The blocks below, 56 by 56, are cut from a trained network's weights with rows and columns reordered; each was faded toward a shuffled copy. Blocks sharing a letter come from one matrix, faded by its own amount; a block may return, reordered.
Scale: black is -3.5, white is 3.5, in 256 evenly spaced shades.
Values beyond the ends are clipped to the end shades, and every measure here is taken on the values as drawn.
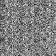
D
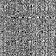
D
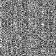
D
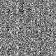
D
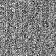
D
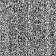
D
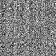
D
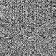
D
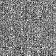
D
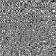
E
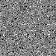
E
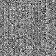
D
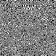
E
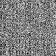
D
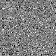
E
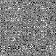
E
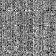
D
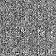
D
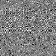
E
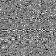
E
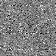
E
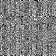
D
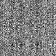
D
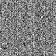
D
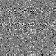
E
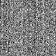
D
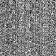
D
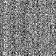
D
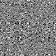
E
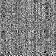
D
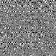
E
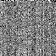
D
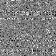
E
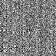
D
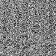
D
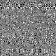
E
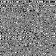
E
